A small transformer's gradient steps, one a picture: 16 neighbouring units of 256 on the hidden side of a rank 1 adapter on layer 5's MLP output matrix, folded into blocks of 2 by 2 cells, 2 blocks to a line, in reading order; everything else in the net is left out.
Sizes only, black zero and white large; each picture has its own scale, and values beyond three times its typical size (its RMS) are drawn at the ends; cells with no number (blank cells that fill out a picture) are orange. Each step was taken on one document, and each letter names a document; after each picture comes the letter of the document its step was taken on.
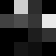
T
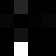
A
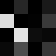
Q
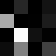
Q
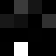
A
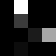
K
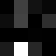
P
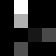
K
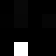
A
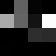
T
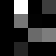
K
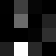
P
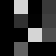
K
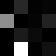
Q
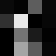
P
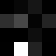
P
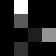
K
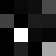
Q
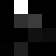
K
